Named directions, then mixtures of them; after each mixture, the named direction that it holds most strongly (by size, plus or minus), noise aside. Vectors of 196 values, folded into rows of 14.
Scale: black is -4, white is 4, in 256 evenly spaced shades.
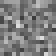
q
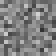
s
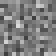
q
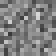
s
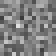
q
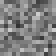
q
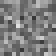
q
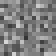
q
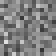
s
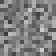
s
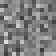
s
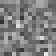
q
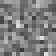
q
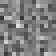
q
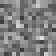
q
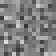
q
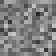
s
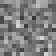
q
